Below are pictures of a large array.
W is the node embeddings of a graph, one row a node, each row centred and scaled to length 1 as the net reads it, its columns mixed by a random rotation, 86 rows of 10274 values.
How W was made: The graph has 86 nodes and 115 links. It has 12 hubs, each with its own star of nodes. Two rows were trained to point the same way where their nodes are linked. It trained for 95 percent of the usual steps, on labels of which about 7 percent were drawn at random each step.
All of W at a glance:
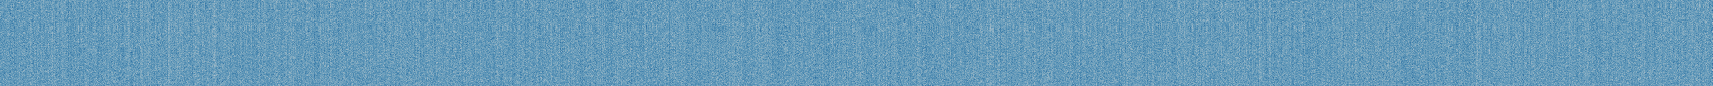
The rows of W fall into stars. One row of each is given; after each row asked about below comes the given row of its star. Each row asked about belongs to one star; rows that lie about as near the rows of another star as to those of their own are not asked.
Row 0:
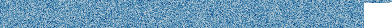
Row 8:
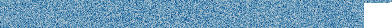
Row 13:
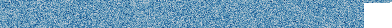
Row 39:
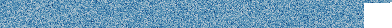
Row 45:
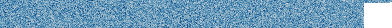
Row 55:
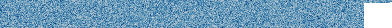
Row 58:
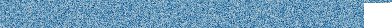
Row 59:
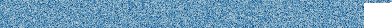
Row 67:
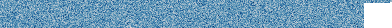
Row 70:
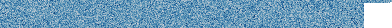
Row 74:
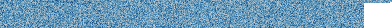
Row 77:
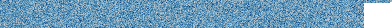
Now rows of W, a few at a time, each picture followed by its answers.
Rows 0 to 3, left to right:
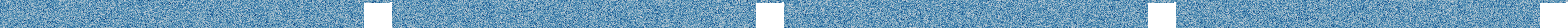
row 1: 55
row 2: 74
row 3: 8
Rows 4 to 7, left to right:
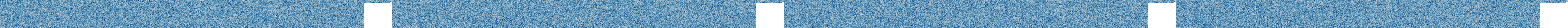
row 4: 59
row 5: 59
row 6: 59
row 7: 59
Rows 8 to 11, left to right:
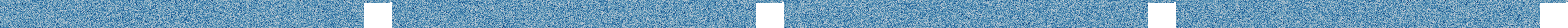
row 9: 8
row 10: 39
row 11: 45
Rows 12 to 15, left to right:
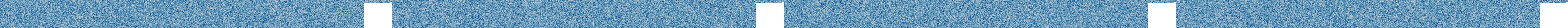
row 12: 59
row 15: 55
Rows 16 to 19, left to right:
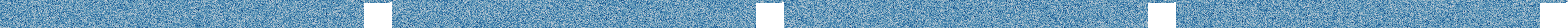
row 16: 55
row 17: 70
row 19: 59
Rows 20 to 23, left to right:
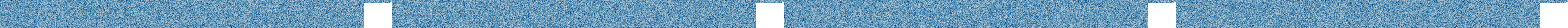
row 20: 13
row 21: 74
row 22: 45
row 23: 0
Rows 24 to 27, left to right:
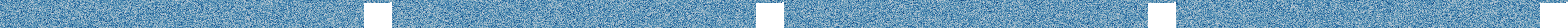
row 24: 58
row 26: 39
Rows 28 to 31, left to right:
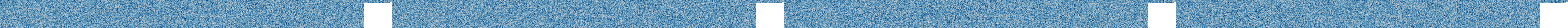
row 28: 39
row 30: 39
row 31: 39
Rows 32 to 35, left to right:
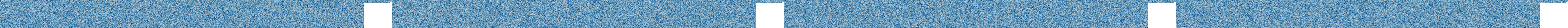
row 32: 70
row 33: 74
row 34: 77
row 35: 55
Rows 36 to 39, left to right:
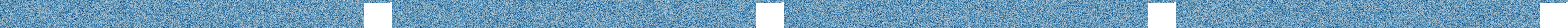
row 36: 45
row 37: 0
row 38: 58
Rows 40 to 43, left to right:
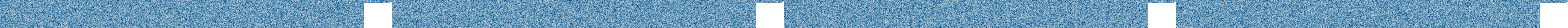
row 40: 58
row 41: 55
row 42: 39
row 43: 70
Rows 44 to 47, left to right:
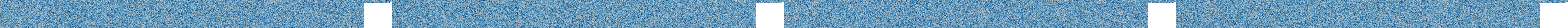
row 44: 13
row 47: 58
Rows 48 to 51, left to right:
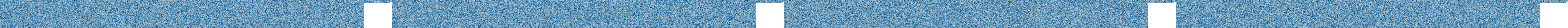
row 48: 67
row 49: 67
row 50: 58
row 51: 67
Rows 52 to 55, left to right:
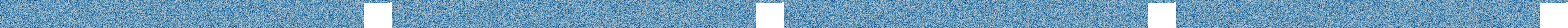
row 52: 45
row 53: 74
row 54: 59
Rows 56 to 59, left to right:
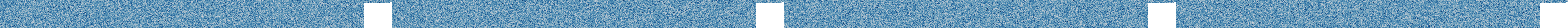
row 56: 39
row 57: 0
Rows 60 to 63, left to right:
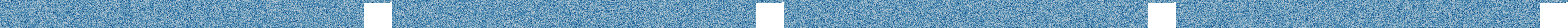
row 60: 13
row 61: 77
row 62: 67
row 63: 74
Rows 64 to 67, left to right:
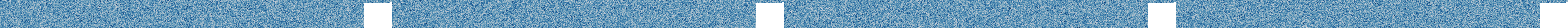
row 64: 77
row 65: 45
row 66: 45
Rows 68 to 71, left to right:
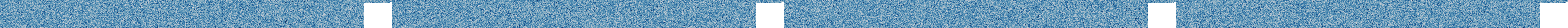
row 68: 59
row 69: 0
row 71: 13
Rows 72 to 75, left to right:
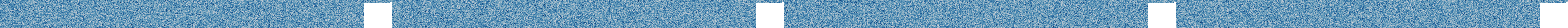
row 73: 58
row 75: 55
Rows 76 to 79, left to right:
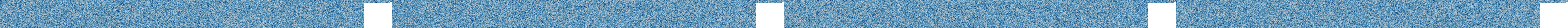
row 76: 58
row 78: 77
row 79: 0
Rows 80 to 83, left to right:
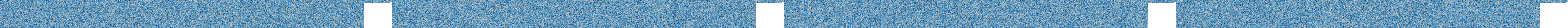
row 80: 77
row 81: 58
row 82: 39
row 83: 13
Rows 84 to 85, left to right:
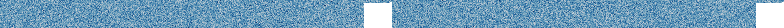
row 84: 77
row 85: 0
